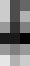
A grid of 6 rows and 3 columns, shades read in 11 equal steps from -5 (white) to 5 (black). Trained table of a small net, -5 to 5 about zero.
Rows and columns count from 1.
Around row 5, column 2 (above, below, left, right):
4 -2 -1 -1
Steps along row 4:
same up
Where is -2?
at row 2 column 3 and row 6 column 2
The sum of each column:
-8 9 0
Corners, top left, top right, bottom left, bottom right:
-3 1 -4 -3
